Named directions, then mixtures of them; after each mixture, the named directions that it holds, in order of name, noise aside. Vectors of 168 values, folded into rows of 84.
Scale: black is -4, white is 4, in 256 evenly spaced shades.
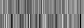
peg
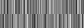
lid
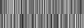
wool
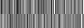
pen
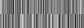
wool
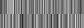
wool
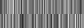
wool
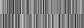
wool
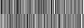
pen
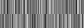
lid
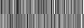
pen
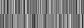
lid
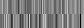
peg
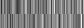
lid, pen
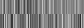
lid, peg
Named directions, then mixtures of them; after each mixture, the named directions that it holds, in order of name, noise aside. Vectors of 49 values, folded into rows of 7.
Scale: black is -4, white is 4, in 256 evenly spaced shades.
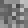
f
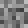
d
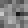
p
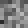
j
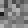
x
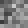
f, j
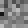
x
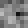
p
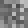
f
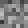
j, p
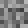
d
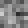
p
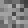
f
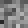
j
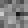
p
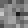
p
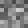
d, x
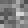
j, p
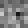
d, p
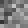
f, j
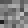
d, j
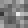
p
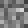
d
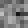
p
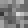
p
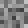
d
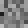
d, x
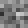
d, p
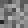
j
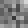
d, f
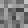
d
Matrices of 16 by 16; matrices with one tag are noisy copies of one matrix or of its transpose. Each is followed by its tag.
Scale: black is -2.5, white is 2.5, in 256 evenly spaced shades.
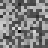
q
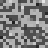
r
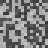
r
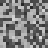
r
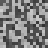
r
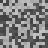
q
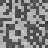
r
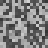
r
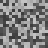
q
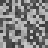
r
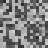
r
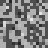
r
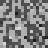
r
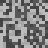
r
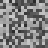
q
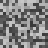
q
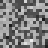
q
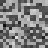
r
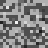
r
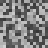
r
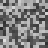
q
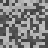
q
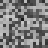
q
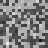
q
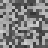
q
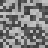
r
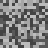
q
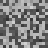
q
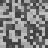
r
